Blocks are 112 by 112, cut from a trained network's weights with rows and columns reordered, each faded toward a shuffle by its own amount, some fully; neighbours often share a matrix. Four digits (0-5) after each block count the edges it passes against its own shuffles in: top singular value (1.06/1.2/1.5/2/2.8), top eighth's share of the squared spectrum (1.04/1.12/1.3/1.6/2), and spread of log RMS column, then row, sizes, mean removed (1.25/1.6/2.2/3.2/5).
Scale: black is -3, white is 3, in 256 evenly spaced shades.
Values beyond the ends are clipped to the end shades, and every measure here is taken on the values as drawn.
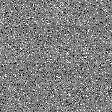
1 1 1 0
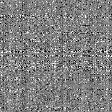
3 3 0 4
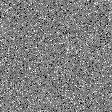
0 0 0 0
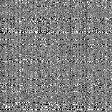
3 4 0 4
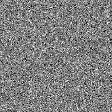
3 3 2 1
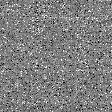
2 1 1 0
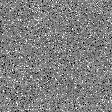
0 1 0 0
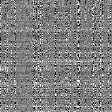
4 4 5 1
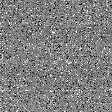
2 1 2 0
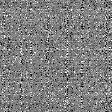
3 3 3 1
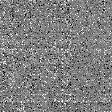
2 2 2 0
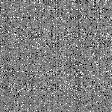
3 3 0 3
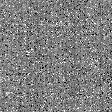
2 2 0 2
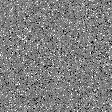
0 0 0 0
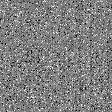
2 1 0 1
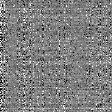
3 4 4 0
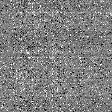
2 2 2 0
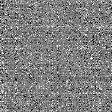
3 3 3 0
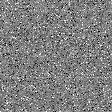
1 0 0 0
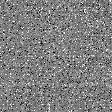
2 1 1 0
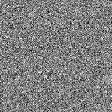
3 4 1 2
